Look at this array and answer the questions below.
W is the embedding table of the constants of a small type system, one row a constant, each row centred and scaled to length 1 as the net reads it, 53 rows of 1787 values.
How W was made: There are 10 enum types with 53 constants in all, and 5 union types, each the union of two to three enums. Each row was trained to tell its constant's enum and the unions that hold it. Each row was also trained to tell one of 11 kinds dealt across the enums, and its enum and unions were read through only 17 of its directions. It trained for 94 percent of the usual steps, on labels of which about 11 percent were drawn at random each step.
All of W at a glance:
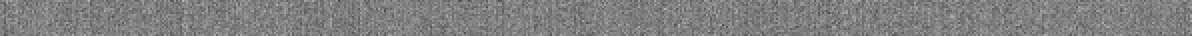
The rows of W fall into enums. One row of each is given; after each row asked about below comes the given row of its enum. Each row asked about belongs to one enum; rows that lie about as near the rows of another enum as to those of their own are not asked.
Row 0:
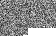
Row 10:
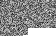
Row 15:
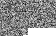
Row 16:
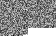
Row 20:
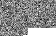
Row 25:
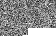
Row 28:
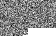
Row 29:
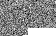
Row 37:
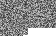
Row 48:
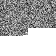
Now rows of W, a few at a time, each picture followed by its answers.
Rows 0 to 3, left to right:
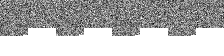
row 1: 0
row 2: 29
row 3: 10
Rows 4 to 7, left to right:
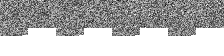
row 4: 28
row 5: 37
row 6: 20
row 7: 20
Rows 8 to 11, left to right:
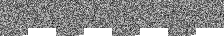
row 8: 25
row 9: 16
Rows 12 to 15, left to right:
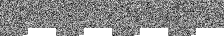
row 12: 48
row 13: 10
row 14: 28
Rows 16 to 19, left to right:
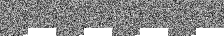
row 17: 15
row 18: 48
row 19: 37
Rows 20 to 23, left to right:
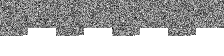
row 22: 10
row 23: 25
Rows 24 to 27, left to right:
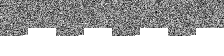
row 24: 48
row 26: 37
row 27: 25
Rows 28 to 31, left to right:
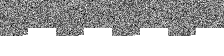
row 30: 25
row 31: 28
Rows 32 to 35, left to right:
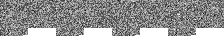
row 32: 48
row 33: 20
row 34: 28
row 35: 29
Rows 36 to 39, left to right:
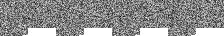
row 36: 28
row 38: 15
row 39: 29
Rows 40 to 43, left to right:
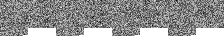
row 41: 16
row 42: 29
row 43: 25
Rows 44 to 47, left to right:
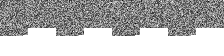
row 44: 16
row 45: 29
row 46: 28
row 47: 25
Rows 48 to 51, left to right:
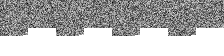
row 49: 16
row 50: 48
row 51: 29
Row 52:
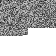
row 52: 20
